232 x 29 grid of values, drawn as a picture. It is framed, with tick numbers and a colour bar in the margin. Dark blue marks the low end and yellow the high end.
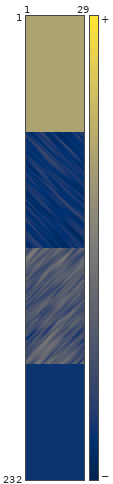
It is made of 4 by 1 panels. Panel 1,1: high, flat. Panel 2,1: very low, slanting down to the right, faint in contrast. Panel 3,1: low, slanting up to the right. Panel 4,1: very low, flat.
